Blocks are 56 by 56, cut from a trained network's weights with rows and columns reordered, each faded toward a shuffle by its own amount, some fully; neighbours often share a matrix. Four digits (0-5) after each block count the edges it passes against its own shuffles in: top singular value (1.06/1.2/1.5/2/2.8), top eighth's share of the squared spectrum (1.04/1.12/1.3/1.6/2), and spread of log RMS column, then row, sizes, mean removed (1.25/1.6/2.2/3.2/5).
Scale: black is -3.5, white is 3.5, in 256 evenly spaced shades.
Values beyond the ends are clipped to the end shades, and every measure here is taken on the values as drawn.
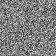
0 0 0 0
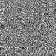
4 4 1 1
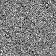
1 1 0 0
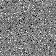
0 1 0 0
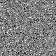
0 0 0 0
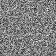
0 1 0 0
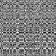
5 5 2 4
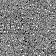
1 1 0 0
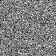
0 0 0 0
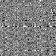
3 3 1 2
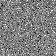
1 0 0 0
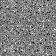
1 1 0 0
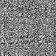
3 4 2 2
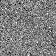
0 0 0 0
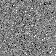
0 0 0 0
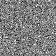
0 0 0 0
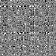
3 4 2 3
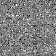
2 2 1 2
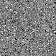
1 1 0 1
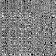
3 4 2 2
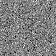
1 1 0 0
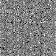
2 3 1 1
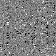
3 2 1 1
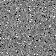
1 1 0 0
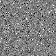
2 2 1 1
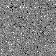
2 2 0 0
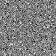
2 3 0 1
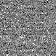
2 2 1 0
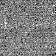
2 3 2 0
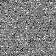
2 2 0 0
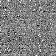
2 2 1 0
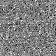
1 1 0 0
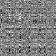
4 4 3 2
